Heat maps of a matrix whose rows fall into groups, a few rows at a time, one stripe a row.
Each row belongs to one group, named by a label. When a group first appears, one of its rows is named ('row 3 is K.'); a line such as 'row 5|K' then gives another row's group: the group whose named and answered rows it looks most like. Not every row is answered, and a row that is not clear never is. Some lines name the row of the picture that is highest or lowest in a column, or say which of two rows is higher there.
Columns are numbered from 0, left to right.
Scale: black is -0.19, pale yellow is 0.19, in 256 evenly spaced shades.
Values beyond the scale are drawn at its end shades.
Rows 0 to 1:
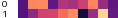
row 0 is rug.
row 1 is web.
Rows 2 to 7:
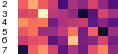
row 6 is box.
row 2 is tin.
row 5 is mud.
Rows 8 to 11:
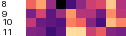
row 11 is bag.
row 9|web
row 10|web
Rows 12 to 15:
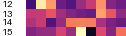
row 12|rug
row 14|bag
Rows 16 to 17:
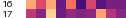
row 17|rug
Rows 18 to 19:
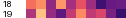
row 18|tin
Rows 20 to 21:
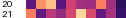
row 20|rug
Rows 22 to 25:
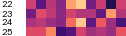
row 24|bag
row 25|box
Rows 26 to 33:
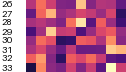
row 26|box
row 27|rug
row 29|rug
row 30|box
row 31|web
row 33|web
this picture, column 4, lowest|30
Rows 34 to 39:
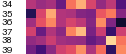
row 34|bag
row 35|rug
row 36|rug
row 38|web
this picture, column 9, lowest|36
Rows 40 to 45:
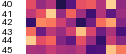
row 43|bag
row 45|web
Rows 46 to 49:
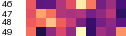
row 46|bag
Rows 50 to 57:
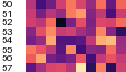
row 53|rug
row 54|rug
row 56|box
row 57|mud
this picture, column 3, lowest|52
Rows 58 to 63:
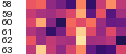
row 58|box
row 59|mud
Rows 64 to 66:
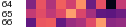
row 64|mud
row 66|rug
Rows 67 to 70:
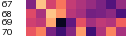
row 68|tin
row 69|box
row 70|box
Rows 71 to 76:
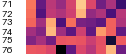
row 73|web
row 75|mud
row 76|box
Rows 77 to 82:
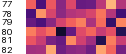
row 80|box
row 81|web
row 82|rug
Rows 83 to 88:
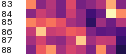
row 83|web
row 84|web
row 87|bag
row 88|rug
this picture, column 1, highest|86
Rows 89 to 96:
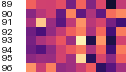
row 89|mud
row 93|mud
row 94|mud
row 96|tin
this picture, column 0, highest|96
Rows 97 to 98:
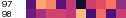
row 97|rug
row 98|mud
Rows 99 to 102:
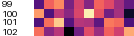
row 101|rug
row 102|box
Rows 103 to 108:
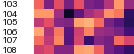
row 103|web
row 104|box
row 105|bag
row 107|web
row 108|bag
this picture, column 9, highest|107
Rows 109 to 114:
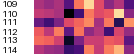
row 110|box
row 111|mud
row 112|web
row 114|box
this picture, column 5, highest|109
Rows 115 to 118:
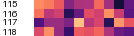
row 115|tin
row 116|box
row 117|web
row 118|bag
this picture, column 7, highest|116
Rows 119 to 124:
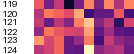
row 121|mud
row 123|box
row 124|box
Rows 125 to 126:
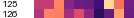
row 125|rug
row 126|web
